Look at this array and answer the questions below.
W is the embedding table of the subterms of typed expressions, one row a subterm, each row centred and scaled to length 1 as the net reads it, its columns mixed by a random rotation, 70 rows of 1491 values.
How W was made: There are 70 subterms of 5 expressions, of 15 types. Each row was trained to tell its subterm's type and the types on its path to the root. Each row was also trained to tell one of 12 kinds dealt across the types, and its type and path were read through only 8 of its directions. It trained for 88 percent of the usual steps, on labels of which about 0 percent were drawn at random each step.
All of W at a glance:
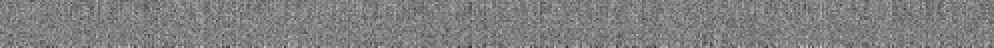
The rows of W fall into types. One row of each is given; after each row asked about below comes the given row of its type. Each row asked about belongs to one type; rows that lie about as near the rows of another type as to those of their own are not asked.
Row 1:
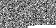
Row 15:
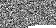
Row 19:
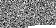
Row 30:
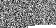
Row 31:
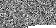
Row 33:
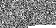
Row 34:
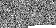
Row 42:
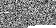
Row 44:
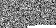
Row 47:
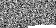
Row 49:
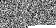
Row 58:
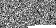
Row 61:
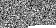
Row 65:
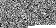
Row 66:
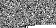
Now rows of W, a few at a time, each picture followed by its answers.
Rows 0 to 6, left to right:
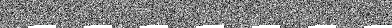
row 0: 34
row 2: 47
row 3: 19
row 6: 49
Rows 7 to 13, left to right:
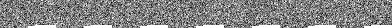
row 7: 34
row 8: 1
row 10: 30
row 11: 19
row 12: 47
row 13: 44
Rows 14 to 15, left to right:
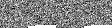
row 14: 44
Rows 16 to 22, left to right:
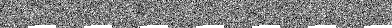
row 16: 66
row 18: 19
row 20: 44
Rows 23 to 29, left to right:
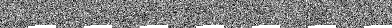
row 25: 49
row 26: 15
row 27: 34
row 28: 49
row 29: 58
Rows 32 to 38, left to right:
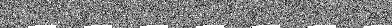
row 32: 65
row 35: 61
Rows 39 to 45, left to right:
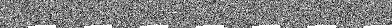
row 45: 1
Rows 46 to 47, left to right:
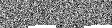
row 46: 49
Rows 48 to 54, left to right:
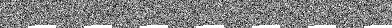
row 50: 66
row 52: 61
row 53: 65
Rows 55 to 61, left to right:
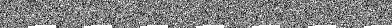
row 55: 61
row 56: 66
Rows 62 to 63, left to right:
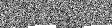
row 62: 30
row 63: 66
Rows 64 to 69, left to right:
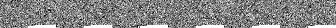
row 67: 65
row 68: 61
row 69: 19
